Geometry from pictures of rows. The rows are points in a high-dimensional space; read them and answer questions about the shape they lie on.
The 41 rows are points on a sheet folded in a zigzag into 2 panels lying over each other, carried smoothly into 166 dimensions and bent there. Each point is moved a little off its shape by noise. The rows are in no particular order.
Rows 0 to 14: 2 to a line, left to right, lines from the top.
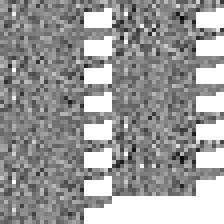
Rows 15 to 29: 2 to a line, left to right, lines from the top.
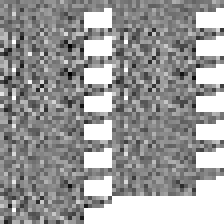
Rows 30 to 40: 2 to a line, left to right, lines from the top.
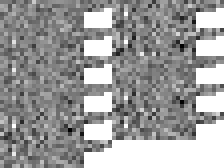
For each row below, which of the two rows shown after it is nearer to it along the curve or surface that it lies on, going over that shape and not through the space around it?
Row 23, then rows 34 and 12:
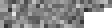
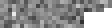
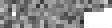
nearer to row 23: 34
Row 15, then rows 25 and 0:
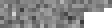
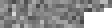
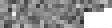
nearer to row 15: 25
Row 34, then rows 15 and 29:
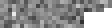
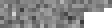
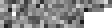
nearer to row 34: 29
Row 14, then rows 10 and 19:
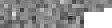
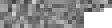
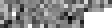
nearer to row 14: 19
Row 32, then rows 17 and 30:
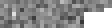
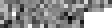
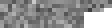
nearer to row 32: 17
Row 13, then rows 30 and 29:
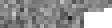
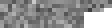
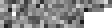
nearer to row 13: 29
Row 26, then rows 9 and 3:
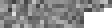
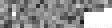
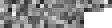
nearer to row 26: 3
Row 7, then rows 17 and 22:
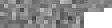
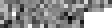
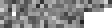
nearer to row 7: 17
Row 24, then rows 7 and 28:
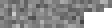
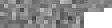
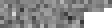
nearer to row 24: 28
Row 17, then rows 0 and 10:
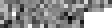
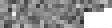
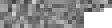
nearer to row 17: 0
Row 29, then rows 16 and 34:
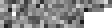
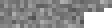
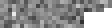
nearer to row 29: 34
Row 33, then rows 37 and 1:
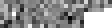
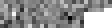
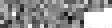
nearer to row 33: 37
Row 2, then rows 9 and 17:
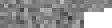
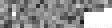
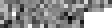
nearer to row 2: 17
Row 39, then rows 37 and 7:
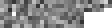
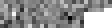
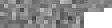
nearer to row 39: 37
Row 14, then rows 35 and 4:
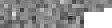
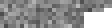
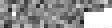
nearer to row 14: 4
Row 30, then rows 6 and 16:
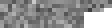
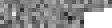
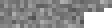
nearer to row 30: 16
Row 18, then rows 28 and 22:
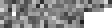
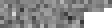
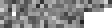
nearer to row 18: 22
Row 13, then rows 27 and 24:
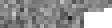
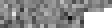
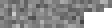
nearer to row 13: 27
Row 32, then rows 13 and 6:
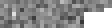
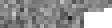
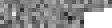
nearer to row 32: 13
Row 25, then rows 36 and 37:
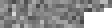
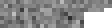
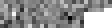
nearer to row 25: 36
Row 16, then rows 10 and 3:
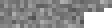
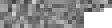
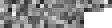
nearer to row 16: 10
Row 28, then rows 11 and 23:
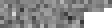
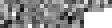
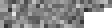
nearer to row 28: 11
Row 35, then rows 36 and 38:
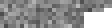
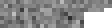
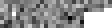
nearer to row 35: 38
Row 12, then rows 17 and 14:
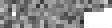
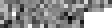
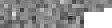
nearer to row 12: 17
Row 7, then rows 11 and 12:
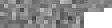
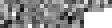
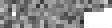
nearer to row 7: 11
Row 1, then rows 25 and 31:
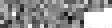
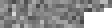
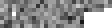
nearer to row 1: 31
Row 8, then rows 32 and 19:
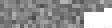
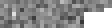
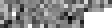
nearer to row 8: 32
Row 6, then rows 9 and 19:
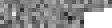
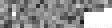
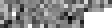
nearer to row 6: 19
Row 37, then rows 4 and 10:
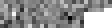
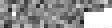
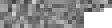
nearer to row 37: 4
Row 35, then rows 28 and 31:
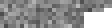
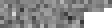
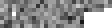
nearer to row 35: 31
